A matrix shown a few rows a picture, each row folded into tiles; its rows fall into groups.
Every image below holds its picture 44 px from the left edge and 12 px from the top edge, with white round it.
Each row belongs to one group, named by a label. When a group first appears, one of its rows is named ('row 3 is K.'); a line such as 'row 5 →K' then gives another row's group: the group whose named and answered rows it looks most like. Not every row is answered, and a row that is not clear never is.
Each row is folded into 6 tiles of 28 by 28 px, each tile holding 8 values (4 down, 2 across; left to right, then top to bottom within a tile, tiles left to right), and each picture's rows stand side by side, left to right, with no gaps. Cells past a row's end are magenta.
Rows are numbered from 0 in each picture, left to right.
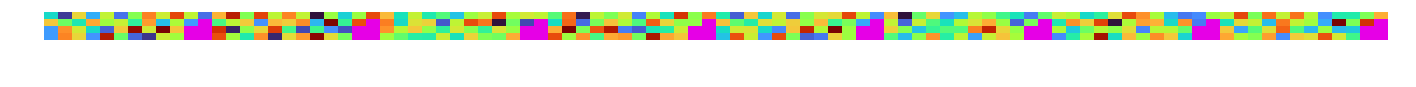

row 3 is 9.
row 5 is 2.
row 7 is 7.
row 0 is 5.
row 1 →7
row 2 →5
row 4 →5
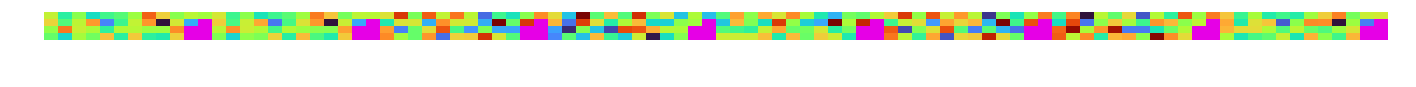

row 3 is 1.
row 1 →5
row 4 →7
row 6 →9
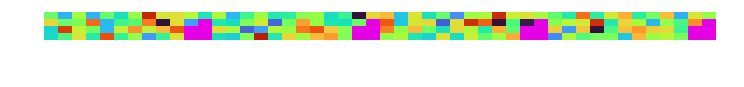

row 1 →2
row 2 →5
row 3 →1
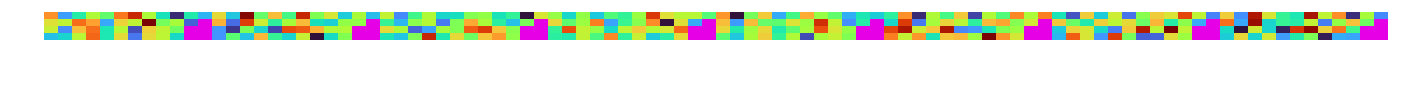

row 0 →2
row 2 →2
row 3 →5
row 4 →2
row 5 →9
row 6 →5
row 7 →1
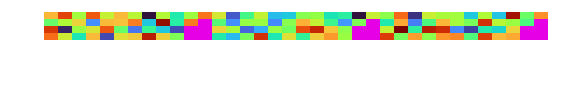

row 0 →7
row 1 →2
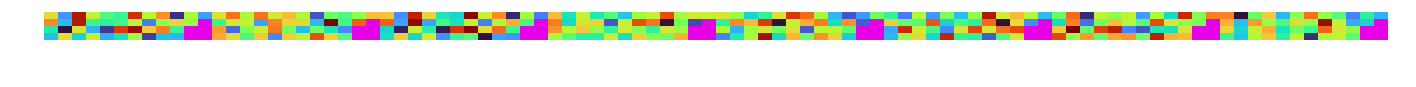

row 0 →1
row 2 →1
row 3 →5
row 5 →5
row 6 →9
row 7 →2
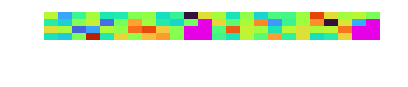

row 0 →2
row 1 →5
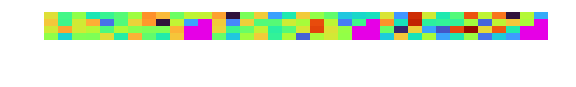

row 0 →5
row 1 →2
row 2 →1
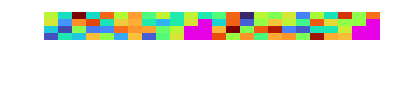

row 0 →1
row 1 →9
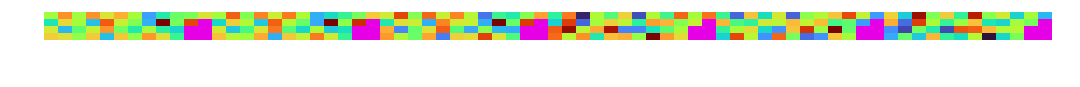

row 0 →7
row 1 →7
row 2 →7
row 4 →5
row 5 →1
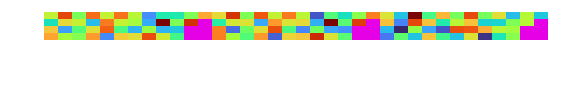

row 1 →7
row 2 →1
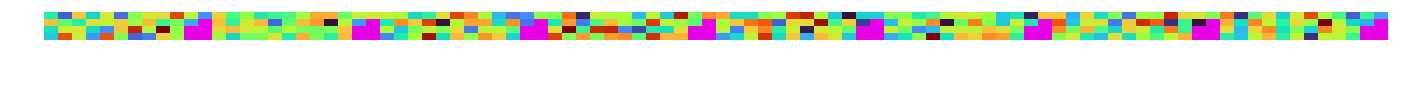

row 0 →5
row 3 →9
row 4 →2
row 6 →5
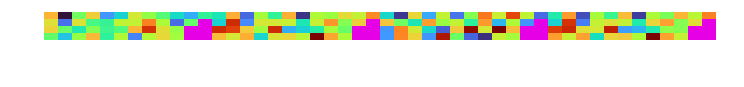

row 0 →2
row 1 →9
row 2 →5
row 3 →9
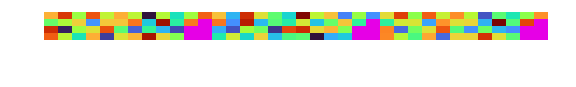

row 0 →7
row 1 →1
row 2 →7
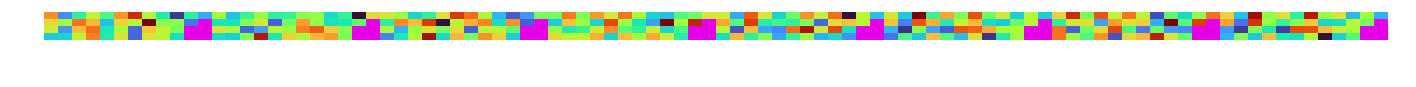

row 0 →2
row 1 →2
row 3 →7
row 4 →1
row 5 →1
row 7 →1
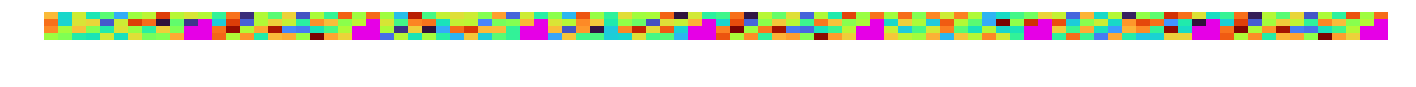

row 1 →9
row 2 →1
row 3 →1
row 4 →9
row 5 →7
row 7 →9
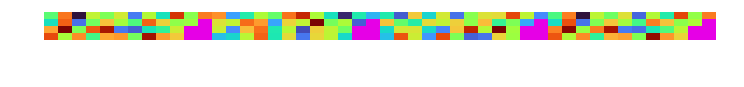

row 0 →9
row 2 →5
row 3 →9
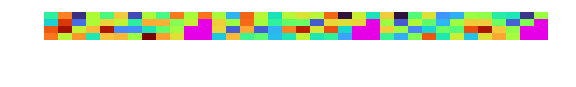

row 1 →1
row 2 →2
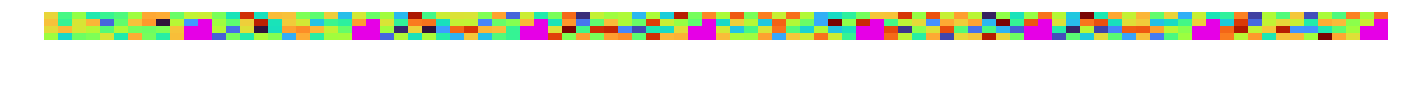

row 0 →5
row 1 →1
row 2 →1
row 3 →9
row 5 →7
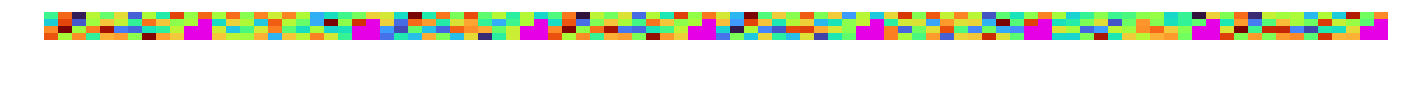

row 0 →9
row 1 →7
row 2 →1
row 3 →9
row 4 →1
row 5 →7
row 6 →2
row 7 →9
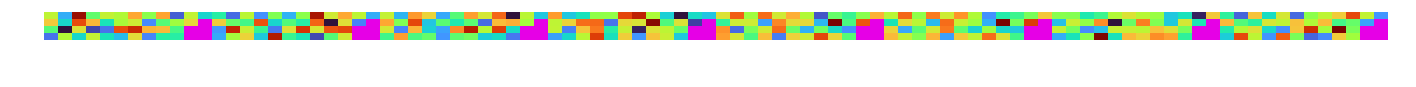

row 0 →1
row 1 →5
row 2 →1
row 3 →2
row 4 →7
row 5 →7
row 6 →2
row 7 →5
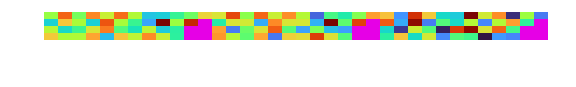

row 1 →7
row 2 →1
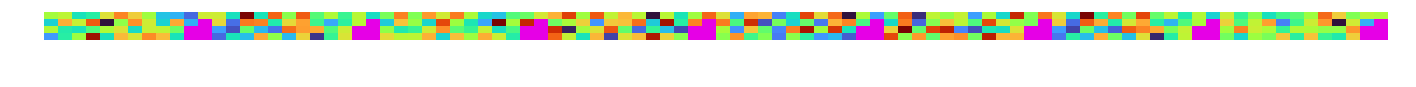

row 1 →1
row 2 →7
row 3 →7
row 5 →9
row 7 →5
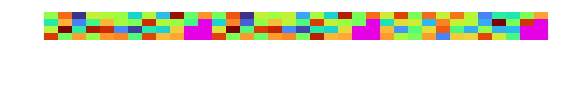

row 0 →9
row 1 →9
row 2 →7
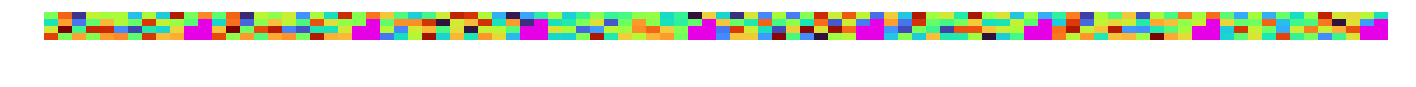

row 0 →9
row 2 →2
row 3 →2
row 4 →5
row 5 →1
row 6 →9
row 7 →5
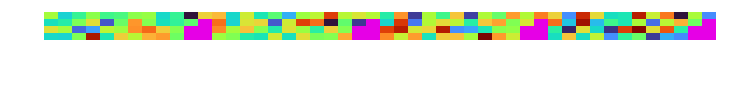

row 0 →2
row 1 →5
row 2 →9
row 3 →1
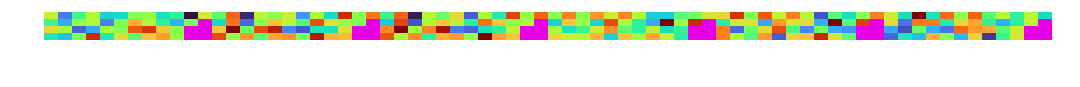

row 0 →2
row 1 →9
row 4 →7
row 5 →1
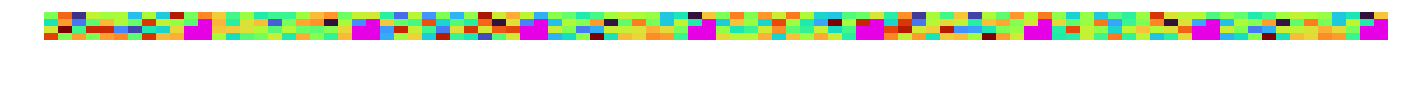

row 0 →9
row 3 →2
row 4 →7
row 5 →9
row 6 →5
